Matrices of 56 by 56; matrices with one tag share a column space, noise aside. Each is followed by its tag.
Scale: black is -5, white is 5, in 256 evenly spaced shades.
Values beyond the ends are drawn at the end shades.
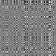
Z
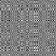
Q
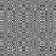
Q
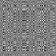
Q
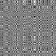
Z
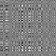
Q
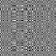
Q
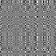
Z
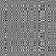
Q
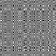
Q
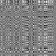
Z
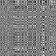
Z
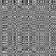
Z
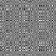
Q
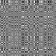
Z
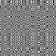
Z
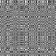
Z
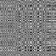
Q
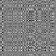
Q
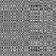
Q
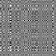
Q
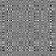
Q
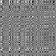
Z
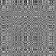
Z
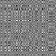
Q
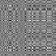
Q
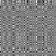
Z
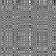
Z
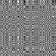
Z
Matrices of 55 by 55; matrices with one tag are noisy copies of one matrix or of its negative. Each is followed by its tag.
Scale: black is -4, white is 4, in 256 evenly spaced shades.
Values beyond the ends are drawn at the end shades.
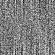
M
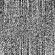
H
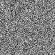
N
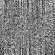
H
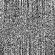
H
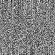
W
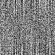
M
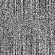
M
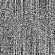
M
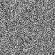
N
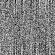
M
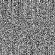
W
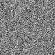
N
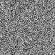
N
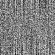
M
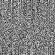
W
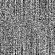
M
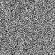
N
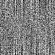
M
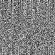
W
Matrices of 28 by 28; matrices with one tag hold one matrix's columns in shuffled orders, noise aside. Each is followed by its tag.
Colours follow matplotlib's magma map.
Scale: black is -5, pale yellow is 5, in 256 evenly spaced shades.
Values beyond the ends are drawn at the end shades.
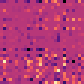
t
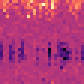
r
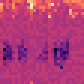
r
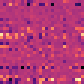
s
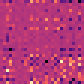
t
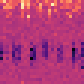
r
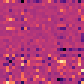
t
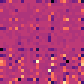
t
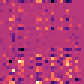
t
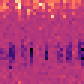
r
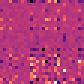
t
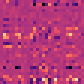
s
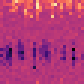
r
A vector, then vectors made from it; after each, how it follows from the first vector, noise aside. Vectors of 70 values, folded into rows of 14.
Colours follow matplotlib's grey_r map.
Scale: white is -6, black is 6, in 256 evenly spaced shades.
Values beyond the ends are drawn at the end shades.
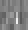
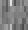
wrapped around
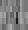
negated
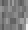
wrapped around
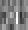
scaled up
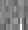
wrapped around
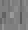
partly zeroed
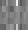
wrapped around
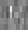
reversed
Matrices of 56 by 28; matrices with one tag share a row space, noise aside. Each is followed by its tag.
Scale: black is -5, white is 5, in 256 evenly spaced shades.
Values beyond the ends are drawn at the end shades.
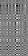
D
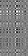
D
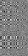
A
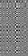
D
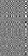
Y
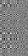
A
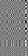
Y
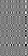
Y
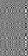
Y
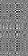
D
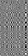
Y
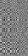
A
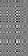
D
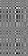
D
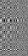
A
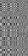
A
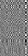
Y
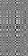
D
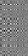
A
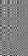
A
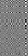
Y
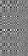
A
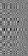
A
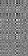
D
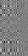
A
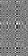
D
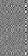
Y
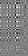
D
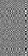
Y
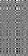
D
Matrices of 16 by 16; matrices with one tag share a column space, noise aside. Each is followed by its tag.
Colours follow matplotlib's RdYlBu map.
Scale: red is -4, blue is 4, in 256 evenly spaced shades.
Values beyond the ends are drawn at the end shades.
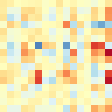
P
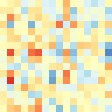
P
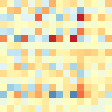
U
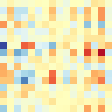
P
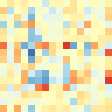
P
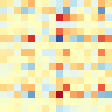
U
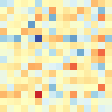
U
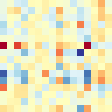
P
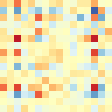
U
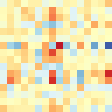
P
